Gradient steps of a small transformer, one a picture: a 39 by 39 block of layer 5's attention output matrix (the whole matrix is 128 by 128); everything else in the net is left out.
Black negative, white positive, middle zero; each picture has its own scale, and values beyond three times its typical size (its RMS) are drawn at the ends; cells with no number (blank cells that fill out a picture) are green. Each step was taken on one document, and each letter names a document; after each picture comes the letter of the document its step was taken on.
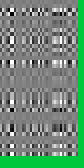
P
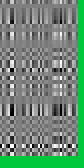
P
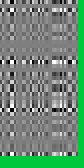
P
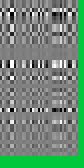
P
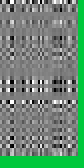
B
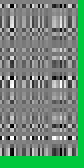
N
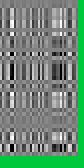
N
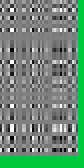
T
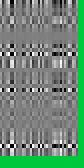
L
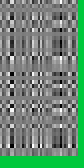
B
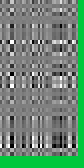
B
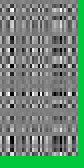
B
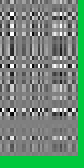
T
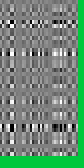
P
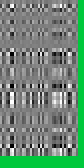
L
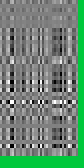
B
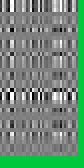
L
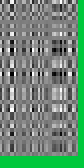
T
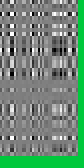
T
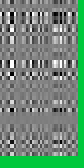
P
